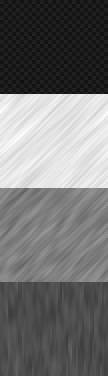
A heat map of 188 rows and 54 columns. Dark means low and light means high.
The table splits into 4 rows of 1 panel. Panel 1,1: very low, checkered, faint in contrast. Panel 2,1: very high, slanting up to the right, faint in contrast. Panel 3,1: middling, slanting up to the right, faint in contrast. Panel 4,1: low, streaked downward, faint in contrast.
